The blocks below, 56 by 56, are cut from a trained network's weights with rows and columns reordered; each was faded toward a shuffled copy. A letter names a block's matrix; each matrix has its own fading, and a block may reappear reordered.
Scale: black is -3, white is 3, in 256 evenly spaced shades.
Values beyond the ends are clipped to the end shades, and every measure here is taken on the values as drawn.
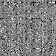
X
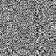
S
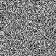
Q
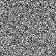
Q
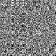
S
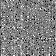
X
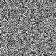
Q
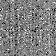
X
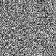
Q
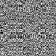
S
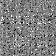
X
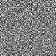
S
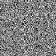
Q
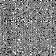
X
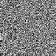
Q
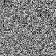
Q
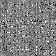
X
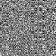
S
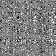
X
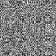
S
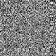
Q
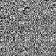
S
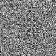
Q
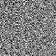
Q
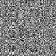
S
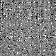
X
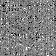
X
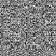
S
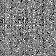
X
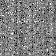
X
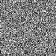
Q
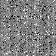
X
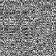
S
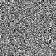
Q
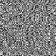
S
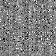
X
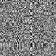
S
